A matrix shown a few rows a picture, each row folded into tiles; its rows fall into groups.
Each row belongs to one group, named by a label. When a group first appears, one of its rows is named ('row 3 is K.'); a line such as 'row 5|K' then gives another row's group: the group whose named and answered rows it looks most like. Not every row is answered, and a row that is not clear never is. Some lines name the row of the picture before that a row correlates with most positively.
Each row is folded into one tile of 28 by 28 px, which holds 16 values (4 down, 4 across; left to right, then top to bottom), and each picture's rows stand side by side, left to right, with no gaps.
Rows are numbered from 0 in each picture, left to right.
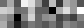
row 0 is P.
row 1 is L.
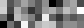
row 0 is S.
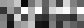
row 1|P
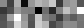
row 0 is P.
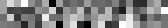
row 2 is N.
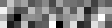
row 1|S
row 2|N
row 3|N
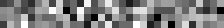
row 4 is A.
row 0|S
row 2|A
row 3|S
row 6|N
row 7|L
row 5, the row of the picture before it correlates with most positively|0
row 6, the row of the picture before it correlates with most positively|2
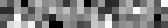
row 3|S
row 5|P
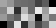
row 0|N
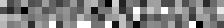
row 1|S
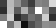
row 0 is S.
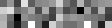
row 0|P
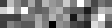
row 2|P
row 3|N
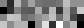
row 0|L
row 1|N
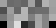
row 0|N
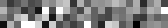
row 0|S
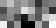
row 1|S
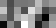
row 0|S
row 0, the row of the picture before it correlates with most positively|1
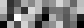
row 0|S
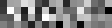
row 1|S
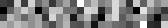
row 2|P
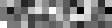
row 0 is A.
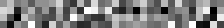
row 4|L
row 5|L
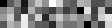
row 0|S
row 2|L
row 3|S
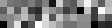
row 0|N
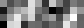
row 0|N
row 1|L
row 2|N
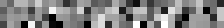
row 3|N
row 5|S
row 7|A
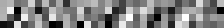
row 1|A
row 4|N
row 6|N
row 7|L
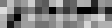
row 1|L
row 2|L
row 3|L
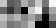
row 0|L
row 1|P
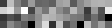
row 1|N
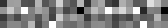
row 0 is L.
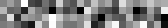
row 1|S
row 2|L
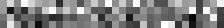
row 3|P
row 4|P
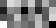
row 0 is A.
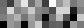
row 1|P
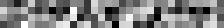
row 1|L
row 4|N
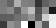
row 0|S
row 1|S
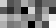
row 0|L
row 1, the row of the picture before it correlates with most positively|1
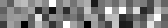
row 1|P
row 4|P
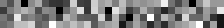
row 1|A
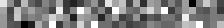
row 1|S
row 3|P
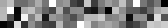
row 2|A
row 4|P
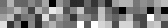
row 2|A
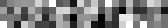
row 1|P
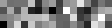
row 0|N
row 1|L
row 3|N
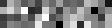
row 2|N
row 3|A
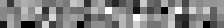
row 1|N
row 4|S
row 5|L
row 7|P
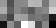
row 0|S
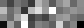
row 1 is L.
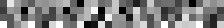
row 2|A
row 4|A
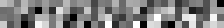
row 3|S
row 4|S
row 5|N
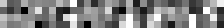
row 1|P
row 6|S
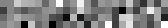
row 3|S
